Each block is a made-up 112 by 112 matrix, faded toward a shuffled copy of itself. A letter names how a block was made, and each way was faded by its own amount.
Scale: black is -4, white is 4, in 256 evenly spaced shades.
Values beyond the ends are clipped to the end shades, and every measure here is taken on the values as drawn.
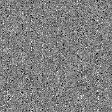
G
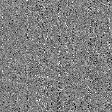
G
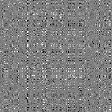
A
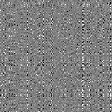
A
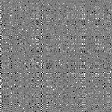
A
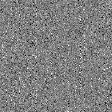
G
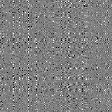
A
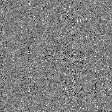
G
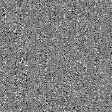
G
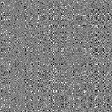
A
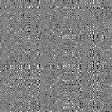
A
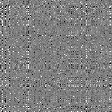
A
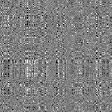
A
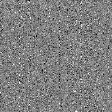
G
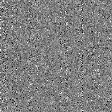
G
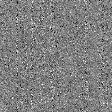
G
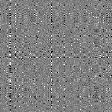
A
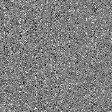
G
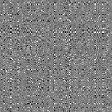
A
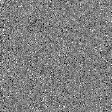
G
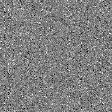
G
